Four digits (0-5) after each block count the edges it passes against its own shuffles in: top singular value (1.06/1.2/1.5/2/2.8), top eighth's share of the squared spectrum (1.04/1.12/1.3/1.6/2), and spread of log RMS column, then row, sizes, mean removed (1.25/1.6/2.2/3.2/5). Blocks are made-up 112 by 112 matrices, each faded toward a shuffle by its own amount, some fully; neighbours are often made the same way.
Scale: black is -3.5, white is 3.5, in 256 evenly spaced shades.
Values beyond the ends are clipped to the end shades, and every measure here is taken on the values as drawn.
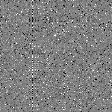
4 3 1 1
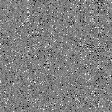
4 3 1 1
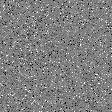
0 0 0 0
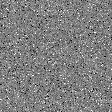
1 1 0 0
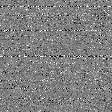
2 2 0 3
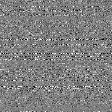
2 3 0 4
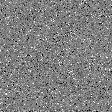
0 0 0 1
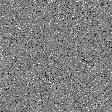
0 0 0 0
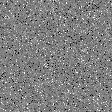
0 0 0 0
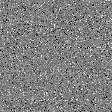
1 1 0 2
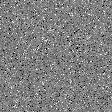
0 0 0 0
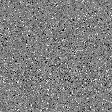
1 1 0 1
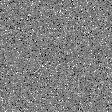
0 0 0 0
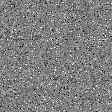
0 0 0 1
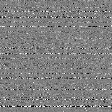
3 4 0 4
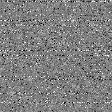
2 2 0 3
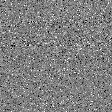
1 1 0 2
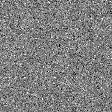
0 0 0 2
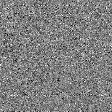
0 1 0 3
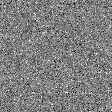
0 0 0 1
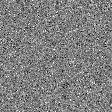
1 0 0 0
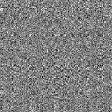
4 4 3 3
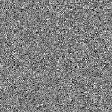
4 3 2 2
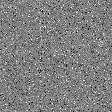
2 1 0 0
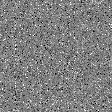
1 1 1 0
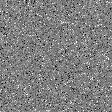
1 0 0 0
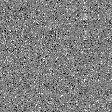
3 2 1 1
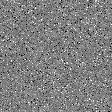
1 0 0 0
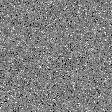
2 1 0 0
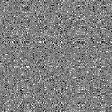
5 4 3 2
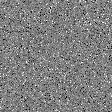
1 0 0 0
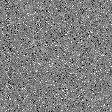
0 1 1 0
